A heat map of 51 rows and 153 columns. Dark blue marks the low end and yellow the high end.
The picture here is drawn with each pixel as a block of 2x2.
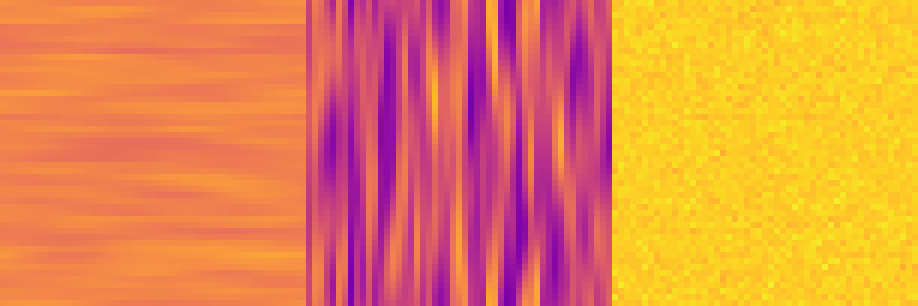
It is made of 1 by 3 panels. Panel 1,1: high, streaked across, faint in contrast. Panel 1,2: middling, streaked downward, strong in contrast. Panel 1,3: very high, fine-grained, faint in contrast.
